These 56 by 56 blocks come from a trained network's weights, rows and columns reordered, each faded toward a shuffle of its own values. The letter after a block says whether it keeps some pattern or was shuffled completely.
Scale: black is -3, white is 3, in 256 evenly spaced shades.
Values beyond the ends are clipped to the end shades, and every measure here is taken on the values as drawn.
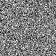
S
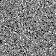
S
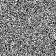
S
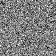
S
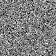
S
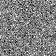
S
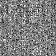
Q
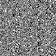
Q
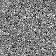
S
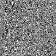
Q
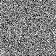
S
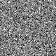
S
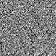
Q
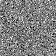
S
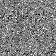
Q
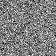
S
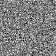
Q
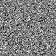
Q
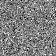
S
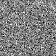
Q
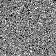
S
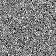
S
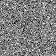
S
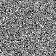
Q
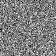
S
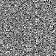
Q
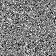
S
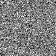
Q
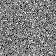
S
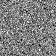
S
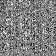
Q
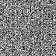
Q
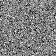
S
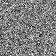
S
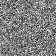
S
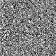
Q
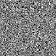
Q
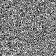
S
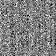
Q
